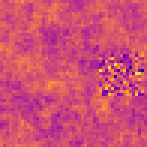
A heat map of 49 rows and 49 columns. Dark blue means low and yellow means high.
Neither half mirrors the other. A few values lie far out on both sides of the bulk. In the middle right lies a patch that is rougher than the rest. There are no regular stripes. The middle right is the roughest part. No row or column stands out. No overall slope runs across the table.
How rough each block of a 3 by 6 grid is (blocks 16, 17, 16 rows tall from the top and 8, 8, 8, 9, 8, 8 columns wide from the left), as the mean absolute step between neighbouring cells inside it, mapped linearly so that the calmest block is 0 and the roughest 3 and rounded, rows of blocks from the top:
0 0 0 0 0 0 / 0 0 0 0 3 2 / 0 0 0 0 0 0
